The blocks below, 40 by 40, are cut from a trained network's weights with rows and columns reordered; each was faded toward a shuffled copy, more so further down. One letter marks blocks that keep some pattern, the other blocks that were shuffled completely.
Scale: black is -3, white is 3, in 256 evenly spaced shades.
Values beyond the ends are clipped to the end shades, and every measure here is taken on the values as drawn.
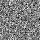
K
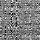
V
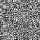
V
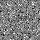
K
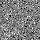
K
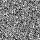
K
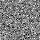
K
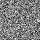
K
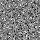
K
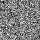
K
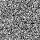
K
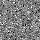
K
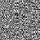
V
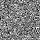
K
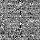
V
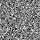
K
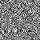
V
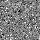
K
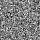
K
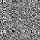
V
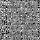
V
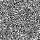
K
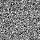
K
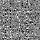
V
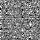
V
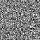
V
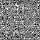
V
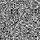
V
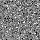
K
